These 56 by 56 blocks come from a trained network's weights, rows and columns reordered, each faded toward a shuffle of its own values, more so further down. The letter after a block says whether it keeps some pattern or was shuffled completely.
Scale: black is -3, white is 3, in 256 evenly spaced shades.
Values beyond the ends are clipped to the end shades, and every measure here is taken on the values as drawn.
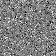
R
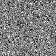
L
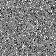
R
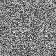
L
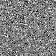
L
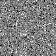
L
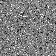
R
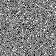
R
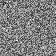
R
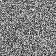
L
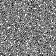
R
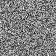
R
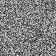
R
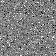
L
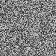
R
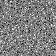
R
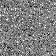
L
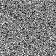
R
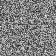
L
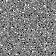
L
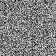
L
